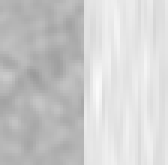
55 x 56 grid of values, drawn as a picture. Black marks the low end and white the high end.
The table splits into one row of 2 panels. Panel 1,1: high, blotchy, faint in contrast. Panel 1,2: very high, streaked downward, faint in contrast.
